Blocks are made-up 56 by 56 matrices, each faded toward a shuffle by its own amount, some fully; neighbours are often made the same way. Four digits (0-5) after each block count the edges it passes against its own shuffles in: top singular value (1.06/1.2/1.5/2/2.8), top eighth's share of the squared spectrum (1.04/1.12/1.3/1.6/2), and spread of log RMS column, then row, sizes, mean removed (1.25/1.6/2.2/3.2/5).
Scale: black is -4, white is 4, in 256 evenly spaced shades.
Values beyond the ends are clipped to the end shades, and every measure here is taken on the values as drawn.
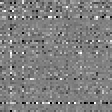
3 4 2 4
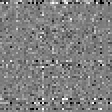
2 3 2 3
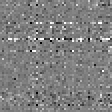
3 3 2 3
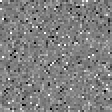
0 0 0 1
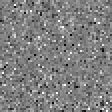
0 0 0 0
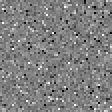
1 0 0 0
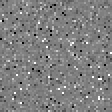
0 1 0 0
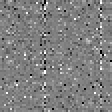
4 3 2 0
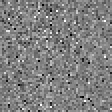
1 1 1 0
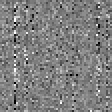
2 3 3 0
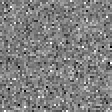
0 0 0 0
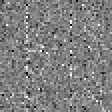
2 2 2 0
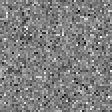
0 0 0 0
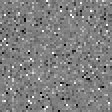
0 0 0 0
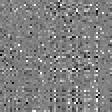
4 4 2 2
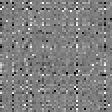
5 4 3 3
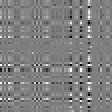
5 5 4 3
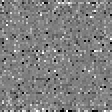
2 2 1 2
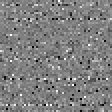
2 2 1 2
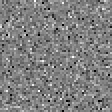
1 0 0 0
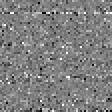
3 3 1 2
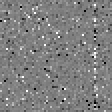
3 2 1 0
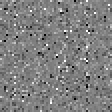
2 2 1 0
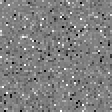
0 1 0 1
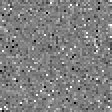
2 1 0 1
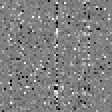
3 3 2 0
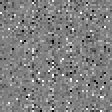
3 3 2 0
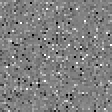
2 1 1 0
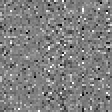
3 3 2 0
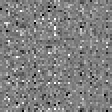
3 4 3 1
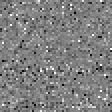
2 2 0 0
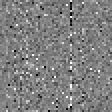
2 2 2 0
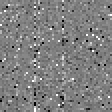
2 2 1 0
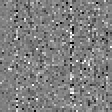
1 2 2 0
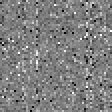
1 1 2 0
